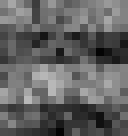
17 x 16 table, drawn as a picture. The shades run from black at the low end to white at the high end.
Stripes: horizontal, repeating 2 times. Ninth with the lowest average: bottom middle. Average level on the scale: 40%. Grain: streaks across.
